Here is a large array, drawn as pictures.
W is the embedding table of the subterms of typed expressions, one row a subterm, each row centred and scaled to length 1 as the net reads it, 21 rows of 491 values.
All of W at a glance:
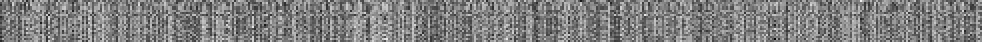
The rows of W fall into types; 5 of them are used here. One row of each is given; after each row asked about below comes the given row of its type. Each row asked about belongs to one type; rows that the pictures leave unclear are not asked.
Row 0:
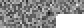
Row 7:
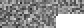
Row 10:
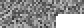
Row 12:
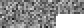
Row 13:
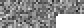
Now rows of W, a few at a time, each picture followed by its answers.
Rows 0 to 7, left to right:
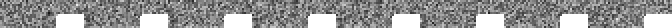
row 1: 7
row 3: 13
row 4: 13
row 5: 12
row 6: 10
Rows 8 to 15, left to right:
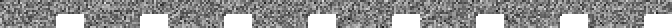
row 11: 10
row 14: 10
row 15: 12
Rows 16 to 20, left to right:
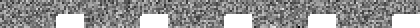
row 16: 10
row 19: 13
